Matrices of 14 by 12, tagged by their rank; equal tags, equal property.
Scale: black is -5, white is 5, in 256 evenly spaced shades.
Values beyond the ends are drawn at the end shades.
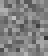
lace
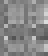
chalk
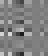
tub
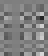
tub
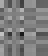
tub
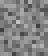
lace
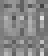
chalk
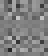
chalk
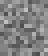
lace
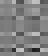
tub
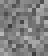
lace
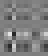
tub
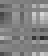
tub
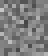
lace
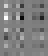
tub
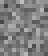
lace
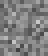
lace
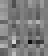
chalk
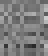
chalk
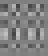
tub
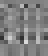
chalk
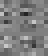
chalk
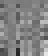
chalk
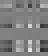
tub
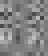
chalk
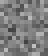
lace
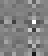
chalk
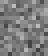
lace
